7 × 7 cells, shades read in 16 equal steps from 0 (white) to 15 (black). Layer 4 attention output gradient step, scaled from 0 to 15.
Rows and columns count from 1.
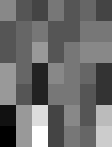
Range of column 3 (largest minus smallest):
13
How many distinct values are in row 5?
5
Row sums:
66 63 57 64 67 54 52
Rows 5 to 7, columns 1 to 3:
6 10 13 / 14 6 2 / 15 6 0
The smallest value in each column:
6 6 0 7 7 7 3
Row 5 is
6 10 13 8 8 10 12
